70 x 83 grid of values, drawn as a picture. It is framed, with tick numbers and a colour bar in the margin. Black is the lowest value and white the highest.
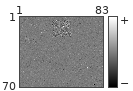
Odd rows or columns: none. Slope: none. Grain: fine. Stripes: none. Odd patch: rougher, in the top middle. Histogram: heavy tails on both sides. Roughest part: top middle.
